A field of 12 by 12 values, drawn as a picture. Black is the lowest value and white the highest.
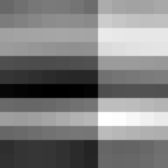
Stripes running across repeat 2 times from top to bottom. The right part is higher, past a seam about 60% of the way across. Streaks run across, left to right. The ninth with the lowest average is the middle left.
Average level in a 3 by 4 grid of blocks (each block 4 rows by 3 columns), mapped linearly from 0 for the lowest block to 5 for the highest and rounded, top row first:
3345 | 0023 | 1133
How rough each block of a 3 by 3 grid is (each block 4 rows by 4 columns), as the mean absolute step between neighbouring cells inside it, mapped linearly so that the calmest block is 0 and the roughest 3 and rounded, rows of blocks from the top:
010
232
121
